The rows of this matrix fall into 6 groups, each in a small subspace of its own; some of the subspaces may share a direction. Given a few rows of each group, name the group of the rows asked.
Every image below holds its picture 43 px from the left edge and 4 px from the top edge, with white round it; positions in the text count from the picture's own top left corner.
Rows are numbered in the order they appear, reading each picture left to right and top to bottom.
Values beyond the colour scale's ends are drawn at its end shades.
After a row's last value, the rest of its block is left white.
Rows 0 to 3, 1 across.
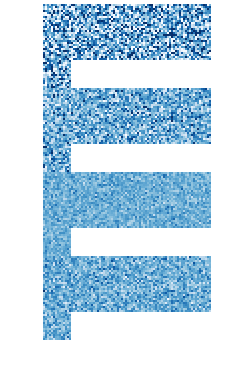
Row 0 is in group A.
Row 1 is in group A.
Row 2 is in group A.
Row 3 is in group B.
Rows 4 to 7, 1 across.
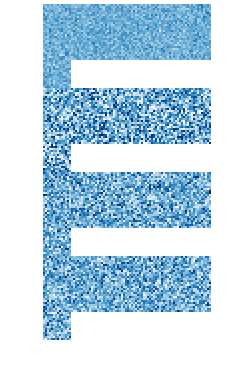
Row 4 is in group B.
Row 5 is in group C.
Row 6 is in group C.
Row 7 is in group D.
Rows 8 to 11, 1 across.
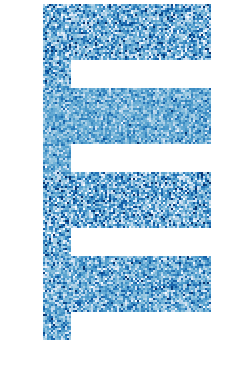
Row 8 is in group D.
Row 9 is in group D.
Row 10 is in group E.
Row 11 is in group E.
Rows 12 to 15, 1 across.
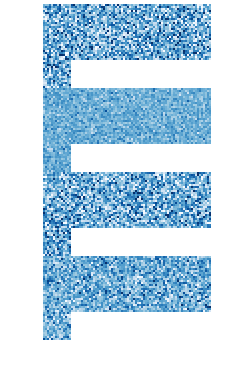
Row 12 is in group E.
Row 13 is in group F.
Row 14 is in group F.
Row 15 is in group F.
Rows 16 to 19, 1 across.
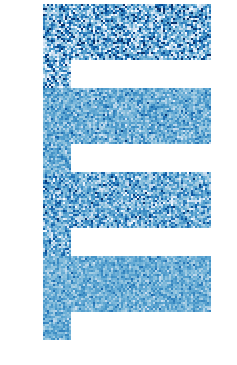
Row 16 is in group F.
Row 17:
C
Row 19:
A
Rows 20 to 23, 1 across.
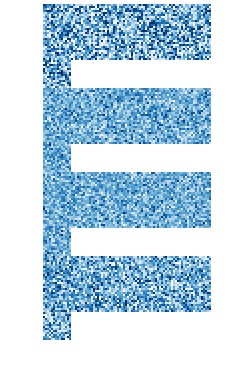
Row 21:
C
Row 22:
E
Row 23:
A
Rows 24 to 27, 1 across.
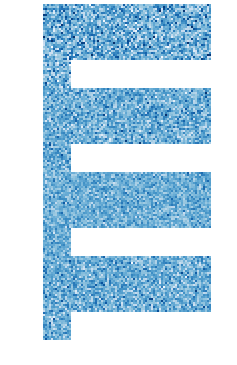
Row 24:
F
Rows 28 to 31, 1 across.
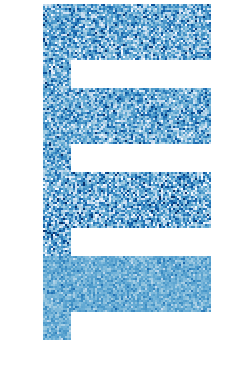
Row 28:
E
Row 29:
C
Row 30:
E
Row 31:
F
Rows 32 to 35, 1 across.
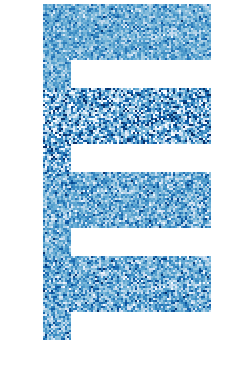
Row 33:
A
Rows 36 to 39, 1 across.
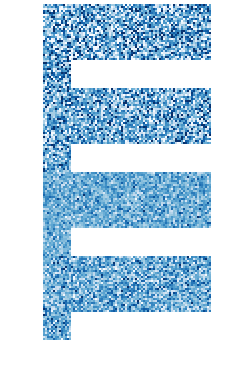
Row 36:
F
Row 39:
F
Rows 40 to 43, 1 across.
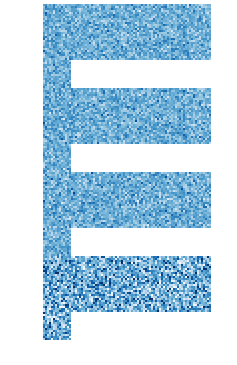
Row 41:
E
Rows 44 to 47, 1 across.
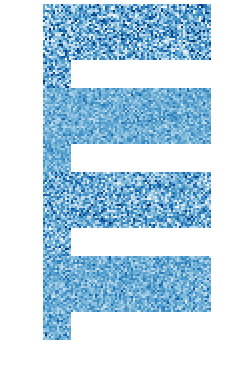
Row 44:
E
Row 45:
A
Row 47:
D
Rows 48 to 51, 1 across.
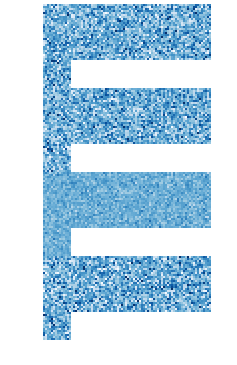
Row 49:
F
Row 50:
D
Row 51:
E
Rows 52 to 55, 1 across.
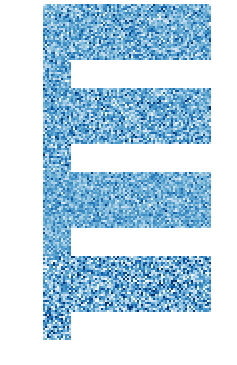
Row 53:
C
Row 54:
A
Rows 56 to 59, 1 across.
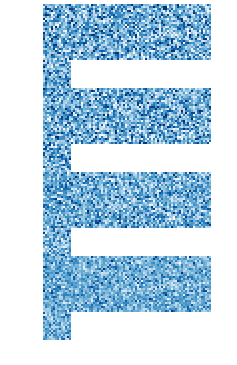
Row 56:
A
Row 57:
C
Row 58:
A
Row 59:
A
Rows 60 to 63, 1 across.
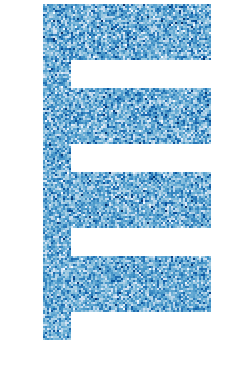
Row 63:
F
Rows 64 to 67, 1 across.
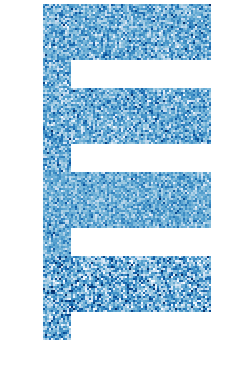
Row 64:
D
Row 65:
F
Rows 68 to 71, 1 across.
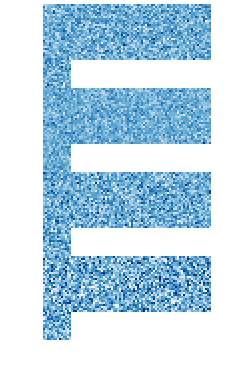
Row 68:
E
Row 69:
F
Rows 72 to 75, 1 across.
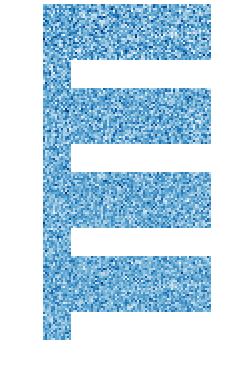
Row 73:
D
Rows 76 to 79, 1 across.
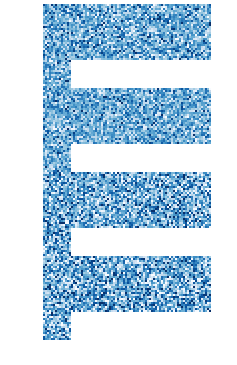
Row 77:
D
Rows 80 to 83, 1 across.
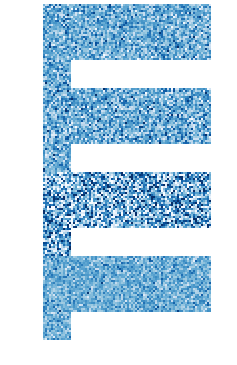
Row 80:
D
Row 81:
D
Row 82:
F
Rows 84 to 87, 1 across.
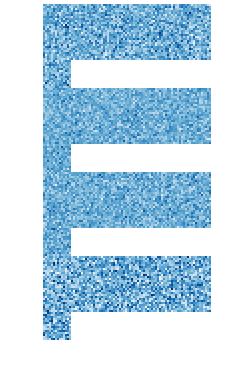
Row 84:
D
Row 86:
D
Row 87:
A
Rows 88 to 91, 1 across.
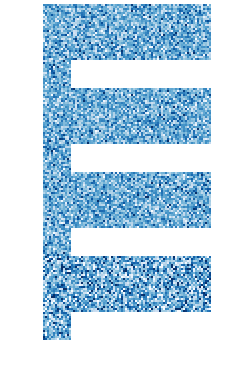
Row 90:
E
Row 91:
D
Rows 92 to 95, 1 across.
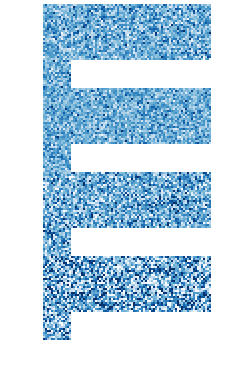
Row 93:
C
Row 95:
C
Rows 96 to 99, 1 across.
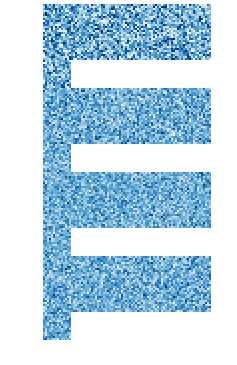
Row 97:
A
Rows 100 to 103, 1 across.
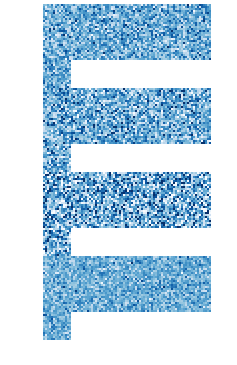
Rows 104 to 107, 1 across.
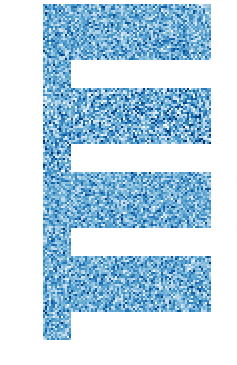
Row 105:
F
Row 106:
E
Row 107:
D
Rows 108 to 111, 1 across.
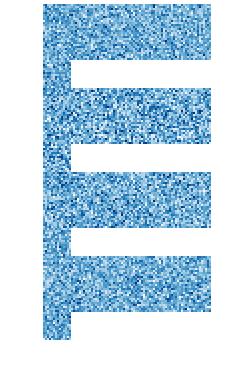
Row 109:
C
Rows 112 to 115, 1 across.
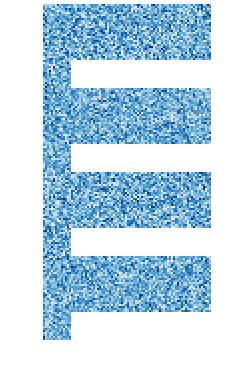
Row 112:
E
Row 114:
E
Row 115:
D
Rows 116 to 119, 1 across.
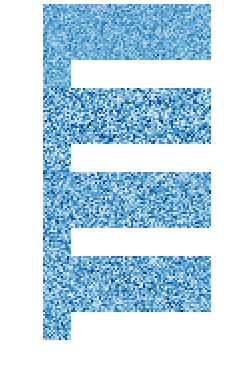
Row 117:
C
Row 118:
C
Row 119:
A
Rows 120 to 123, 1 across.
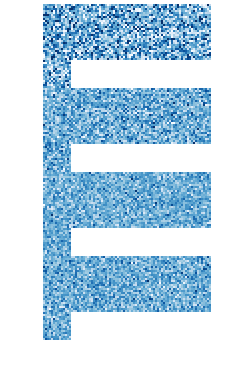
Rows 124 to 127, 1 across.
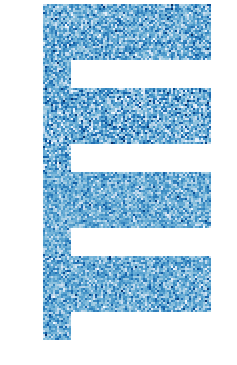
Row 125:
F
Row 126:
F
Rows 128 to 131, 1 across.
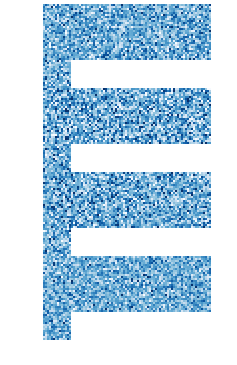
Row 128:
D
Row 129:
D
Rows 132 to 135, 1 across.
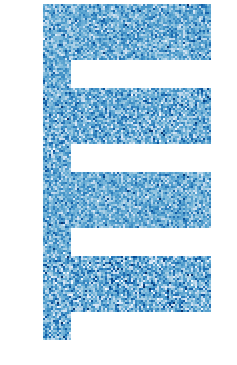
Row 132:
E
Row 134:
E
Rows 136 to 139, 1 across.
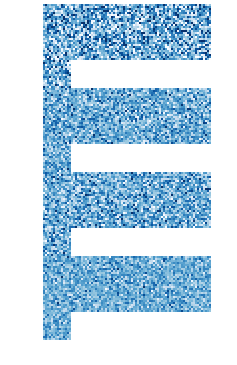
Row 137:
A
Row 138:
E
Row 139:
A
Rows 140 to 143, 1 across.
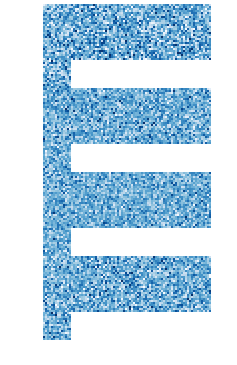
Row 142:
D
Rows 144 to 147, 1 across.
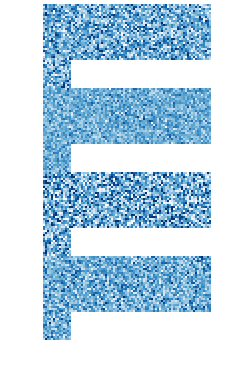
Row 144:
E
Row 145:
A
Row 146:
A
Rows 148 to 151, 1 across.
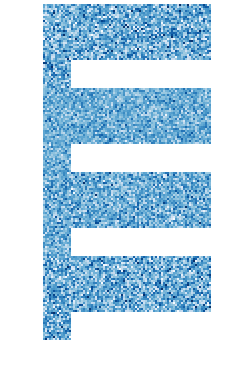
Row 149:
C
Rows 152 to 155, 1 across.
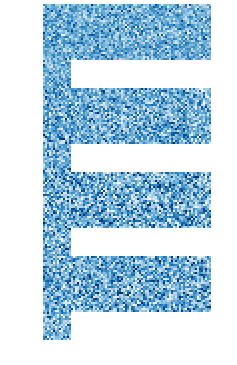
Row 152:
A
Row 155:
F
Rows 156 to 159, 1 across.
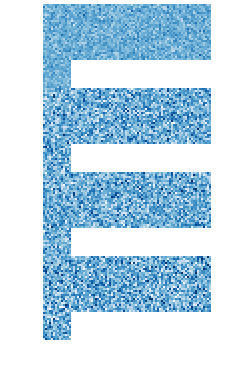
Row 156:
A
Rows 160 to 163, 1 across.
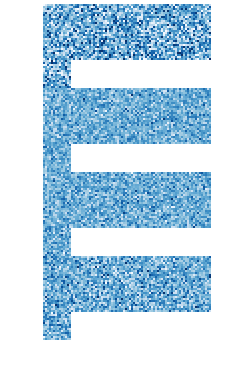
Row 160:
C
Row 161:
A
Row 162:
E
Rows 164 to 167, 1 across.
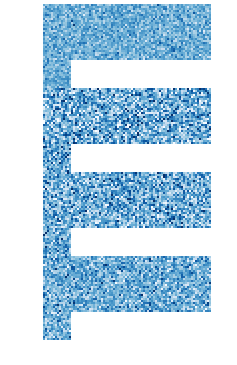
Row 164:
A
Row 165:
F
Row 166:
A
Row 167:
D
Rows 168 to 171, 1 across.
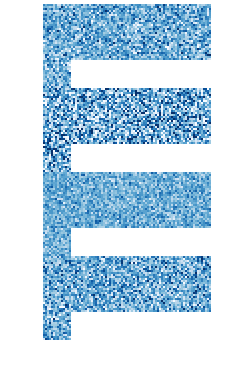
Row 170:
A
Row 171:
E
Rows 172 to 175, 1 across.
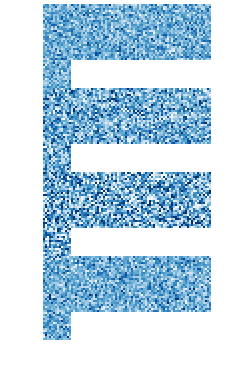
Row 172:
A
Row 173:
F
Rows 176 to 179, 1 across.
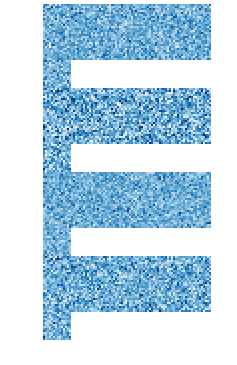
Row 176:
D
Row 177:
D
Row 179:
D
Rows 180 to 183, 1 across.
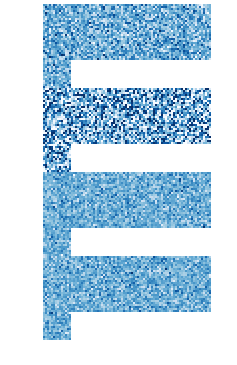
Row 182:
F
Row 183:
C
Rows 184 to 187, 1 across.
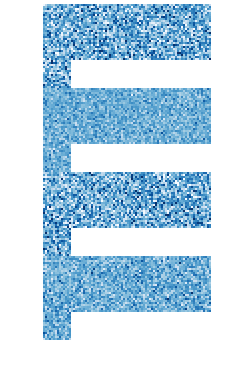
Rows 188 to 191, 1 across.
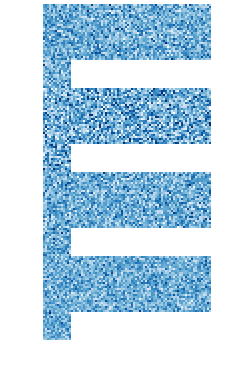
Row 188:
A
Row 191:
C
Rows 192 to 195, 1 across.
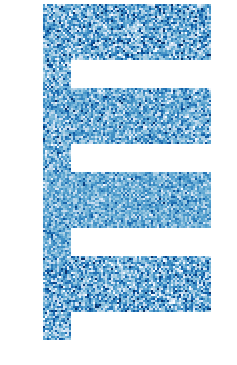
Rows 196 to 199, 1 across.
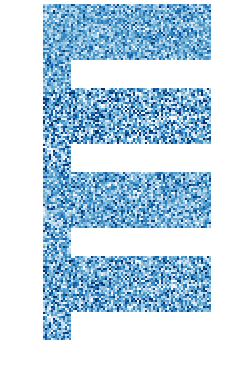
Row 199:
E
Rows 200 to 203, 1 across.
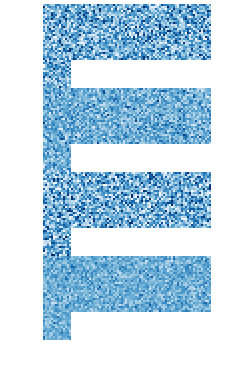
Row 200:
A
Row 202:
A
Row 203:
D
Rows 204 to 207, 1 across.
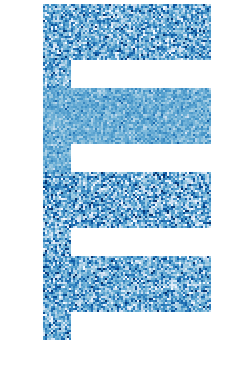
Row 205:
D
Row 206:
F
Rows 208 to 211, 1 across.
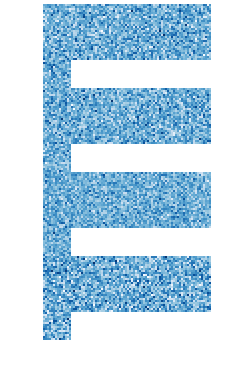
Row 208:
E
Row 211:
A
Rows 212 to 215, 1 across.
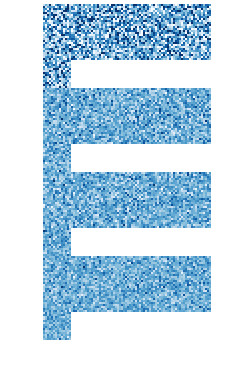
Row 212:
A
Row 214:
F
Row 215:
A
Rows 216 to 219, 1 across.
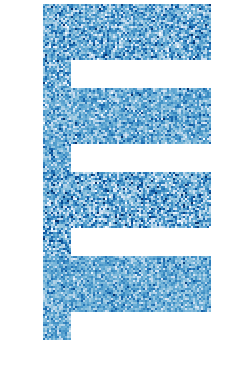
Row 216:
D
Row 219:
F
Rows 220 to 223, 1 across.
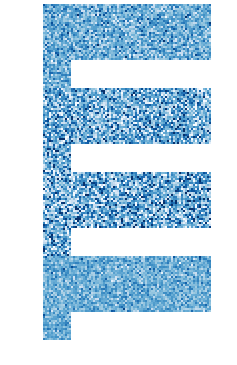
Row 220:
C
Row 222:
E
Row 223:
F
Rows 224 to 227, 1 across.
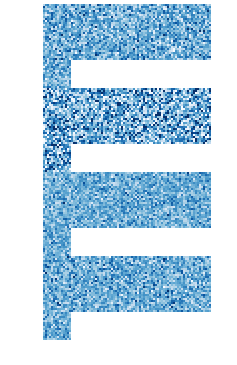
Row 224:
A
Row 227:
A
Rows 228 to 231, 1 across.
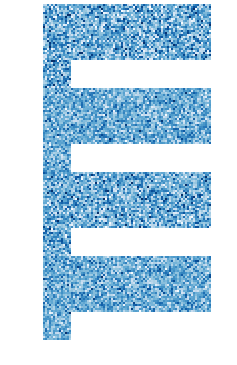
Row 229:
C
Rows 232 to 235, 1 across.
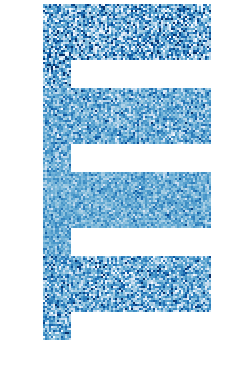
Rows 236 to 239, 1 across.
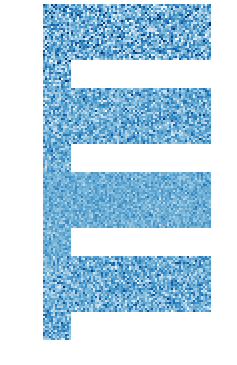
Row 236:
C
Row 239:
A
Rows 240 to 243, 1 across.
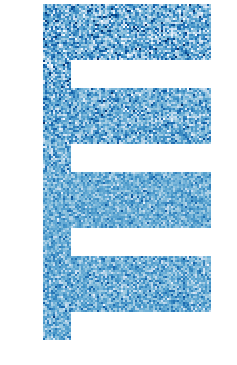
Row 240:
F
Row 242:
A
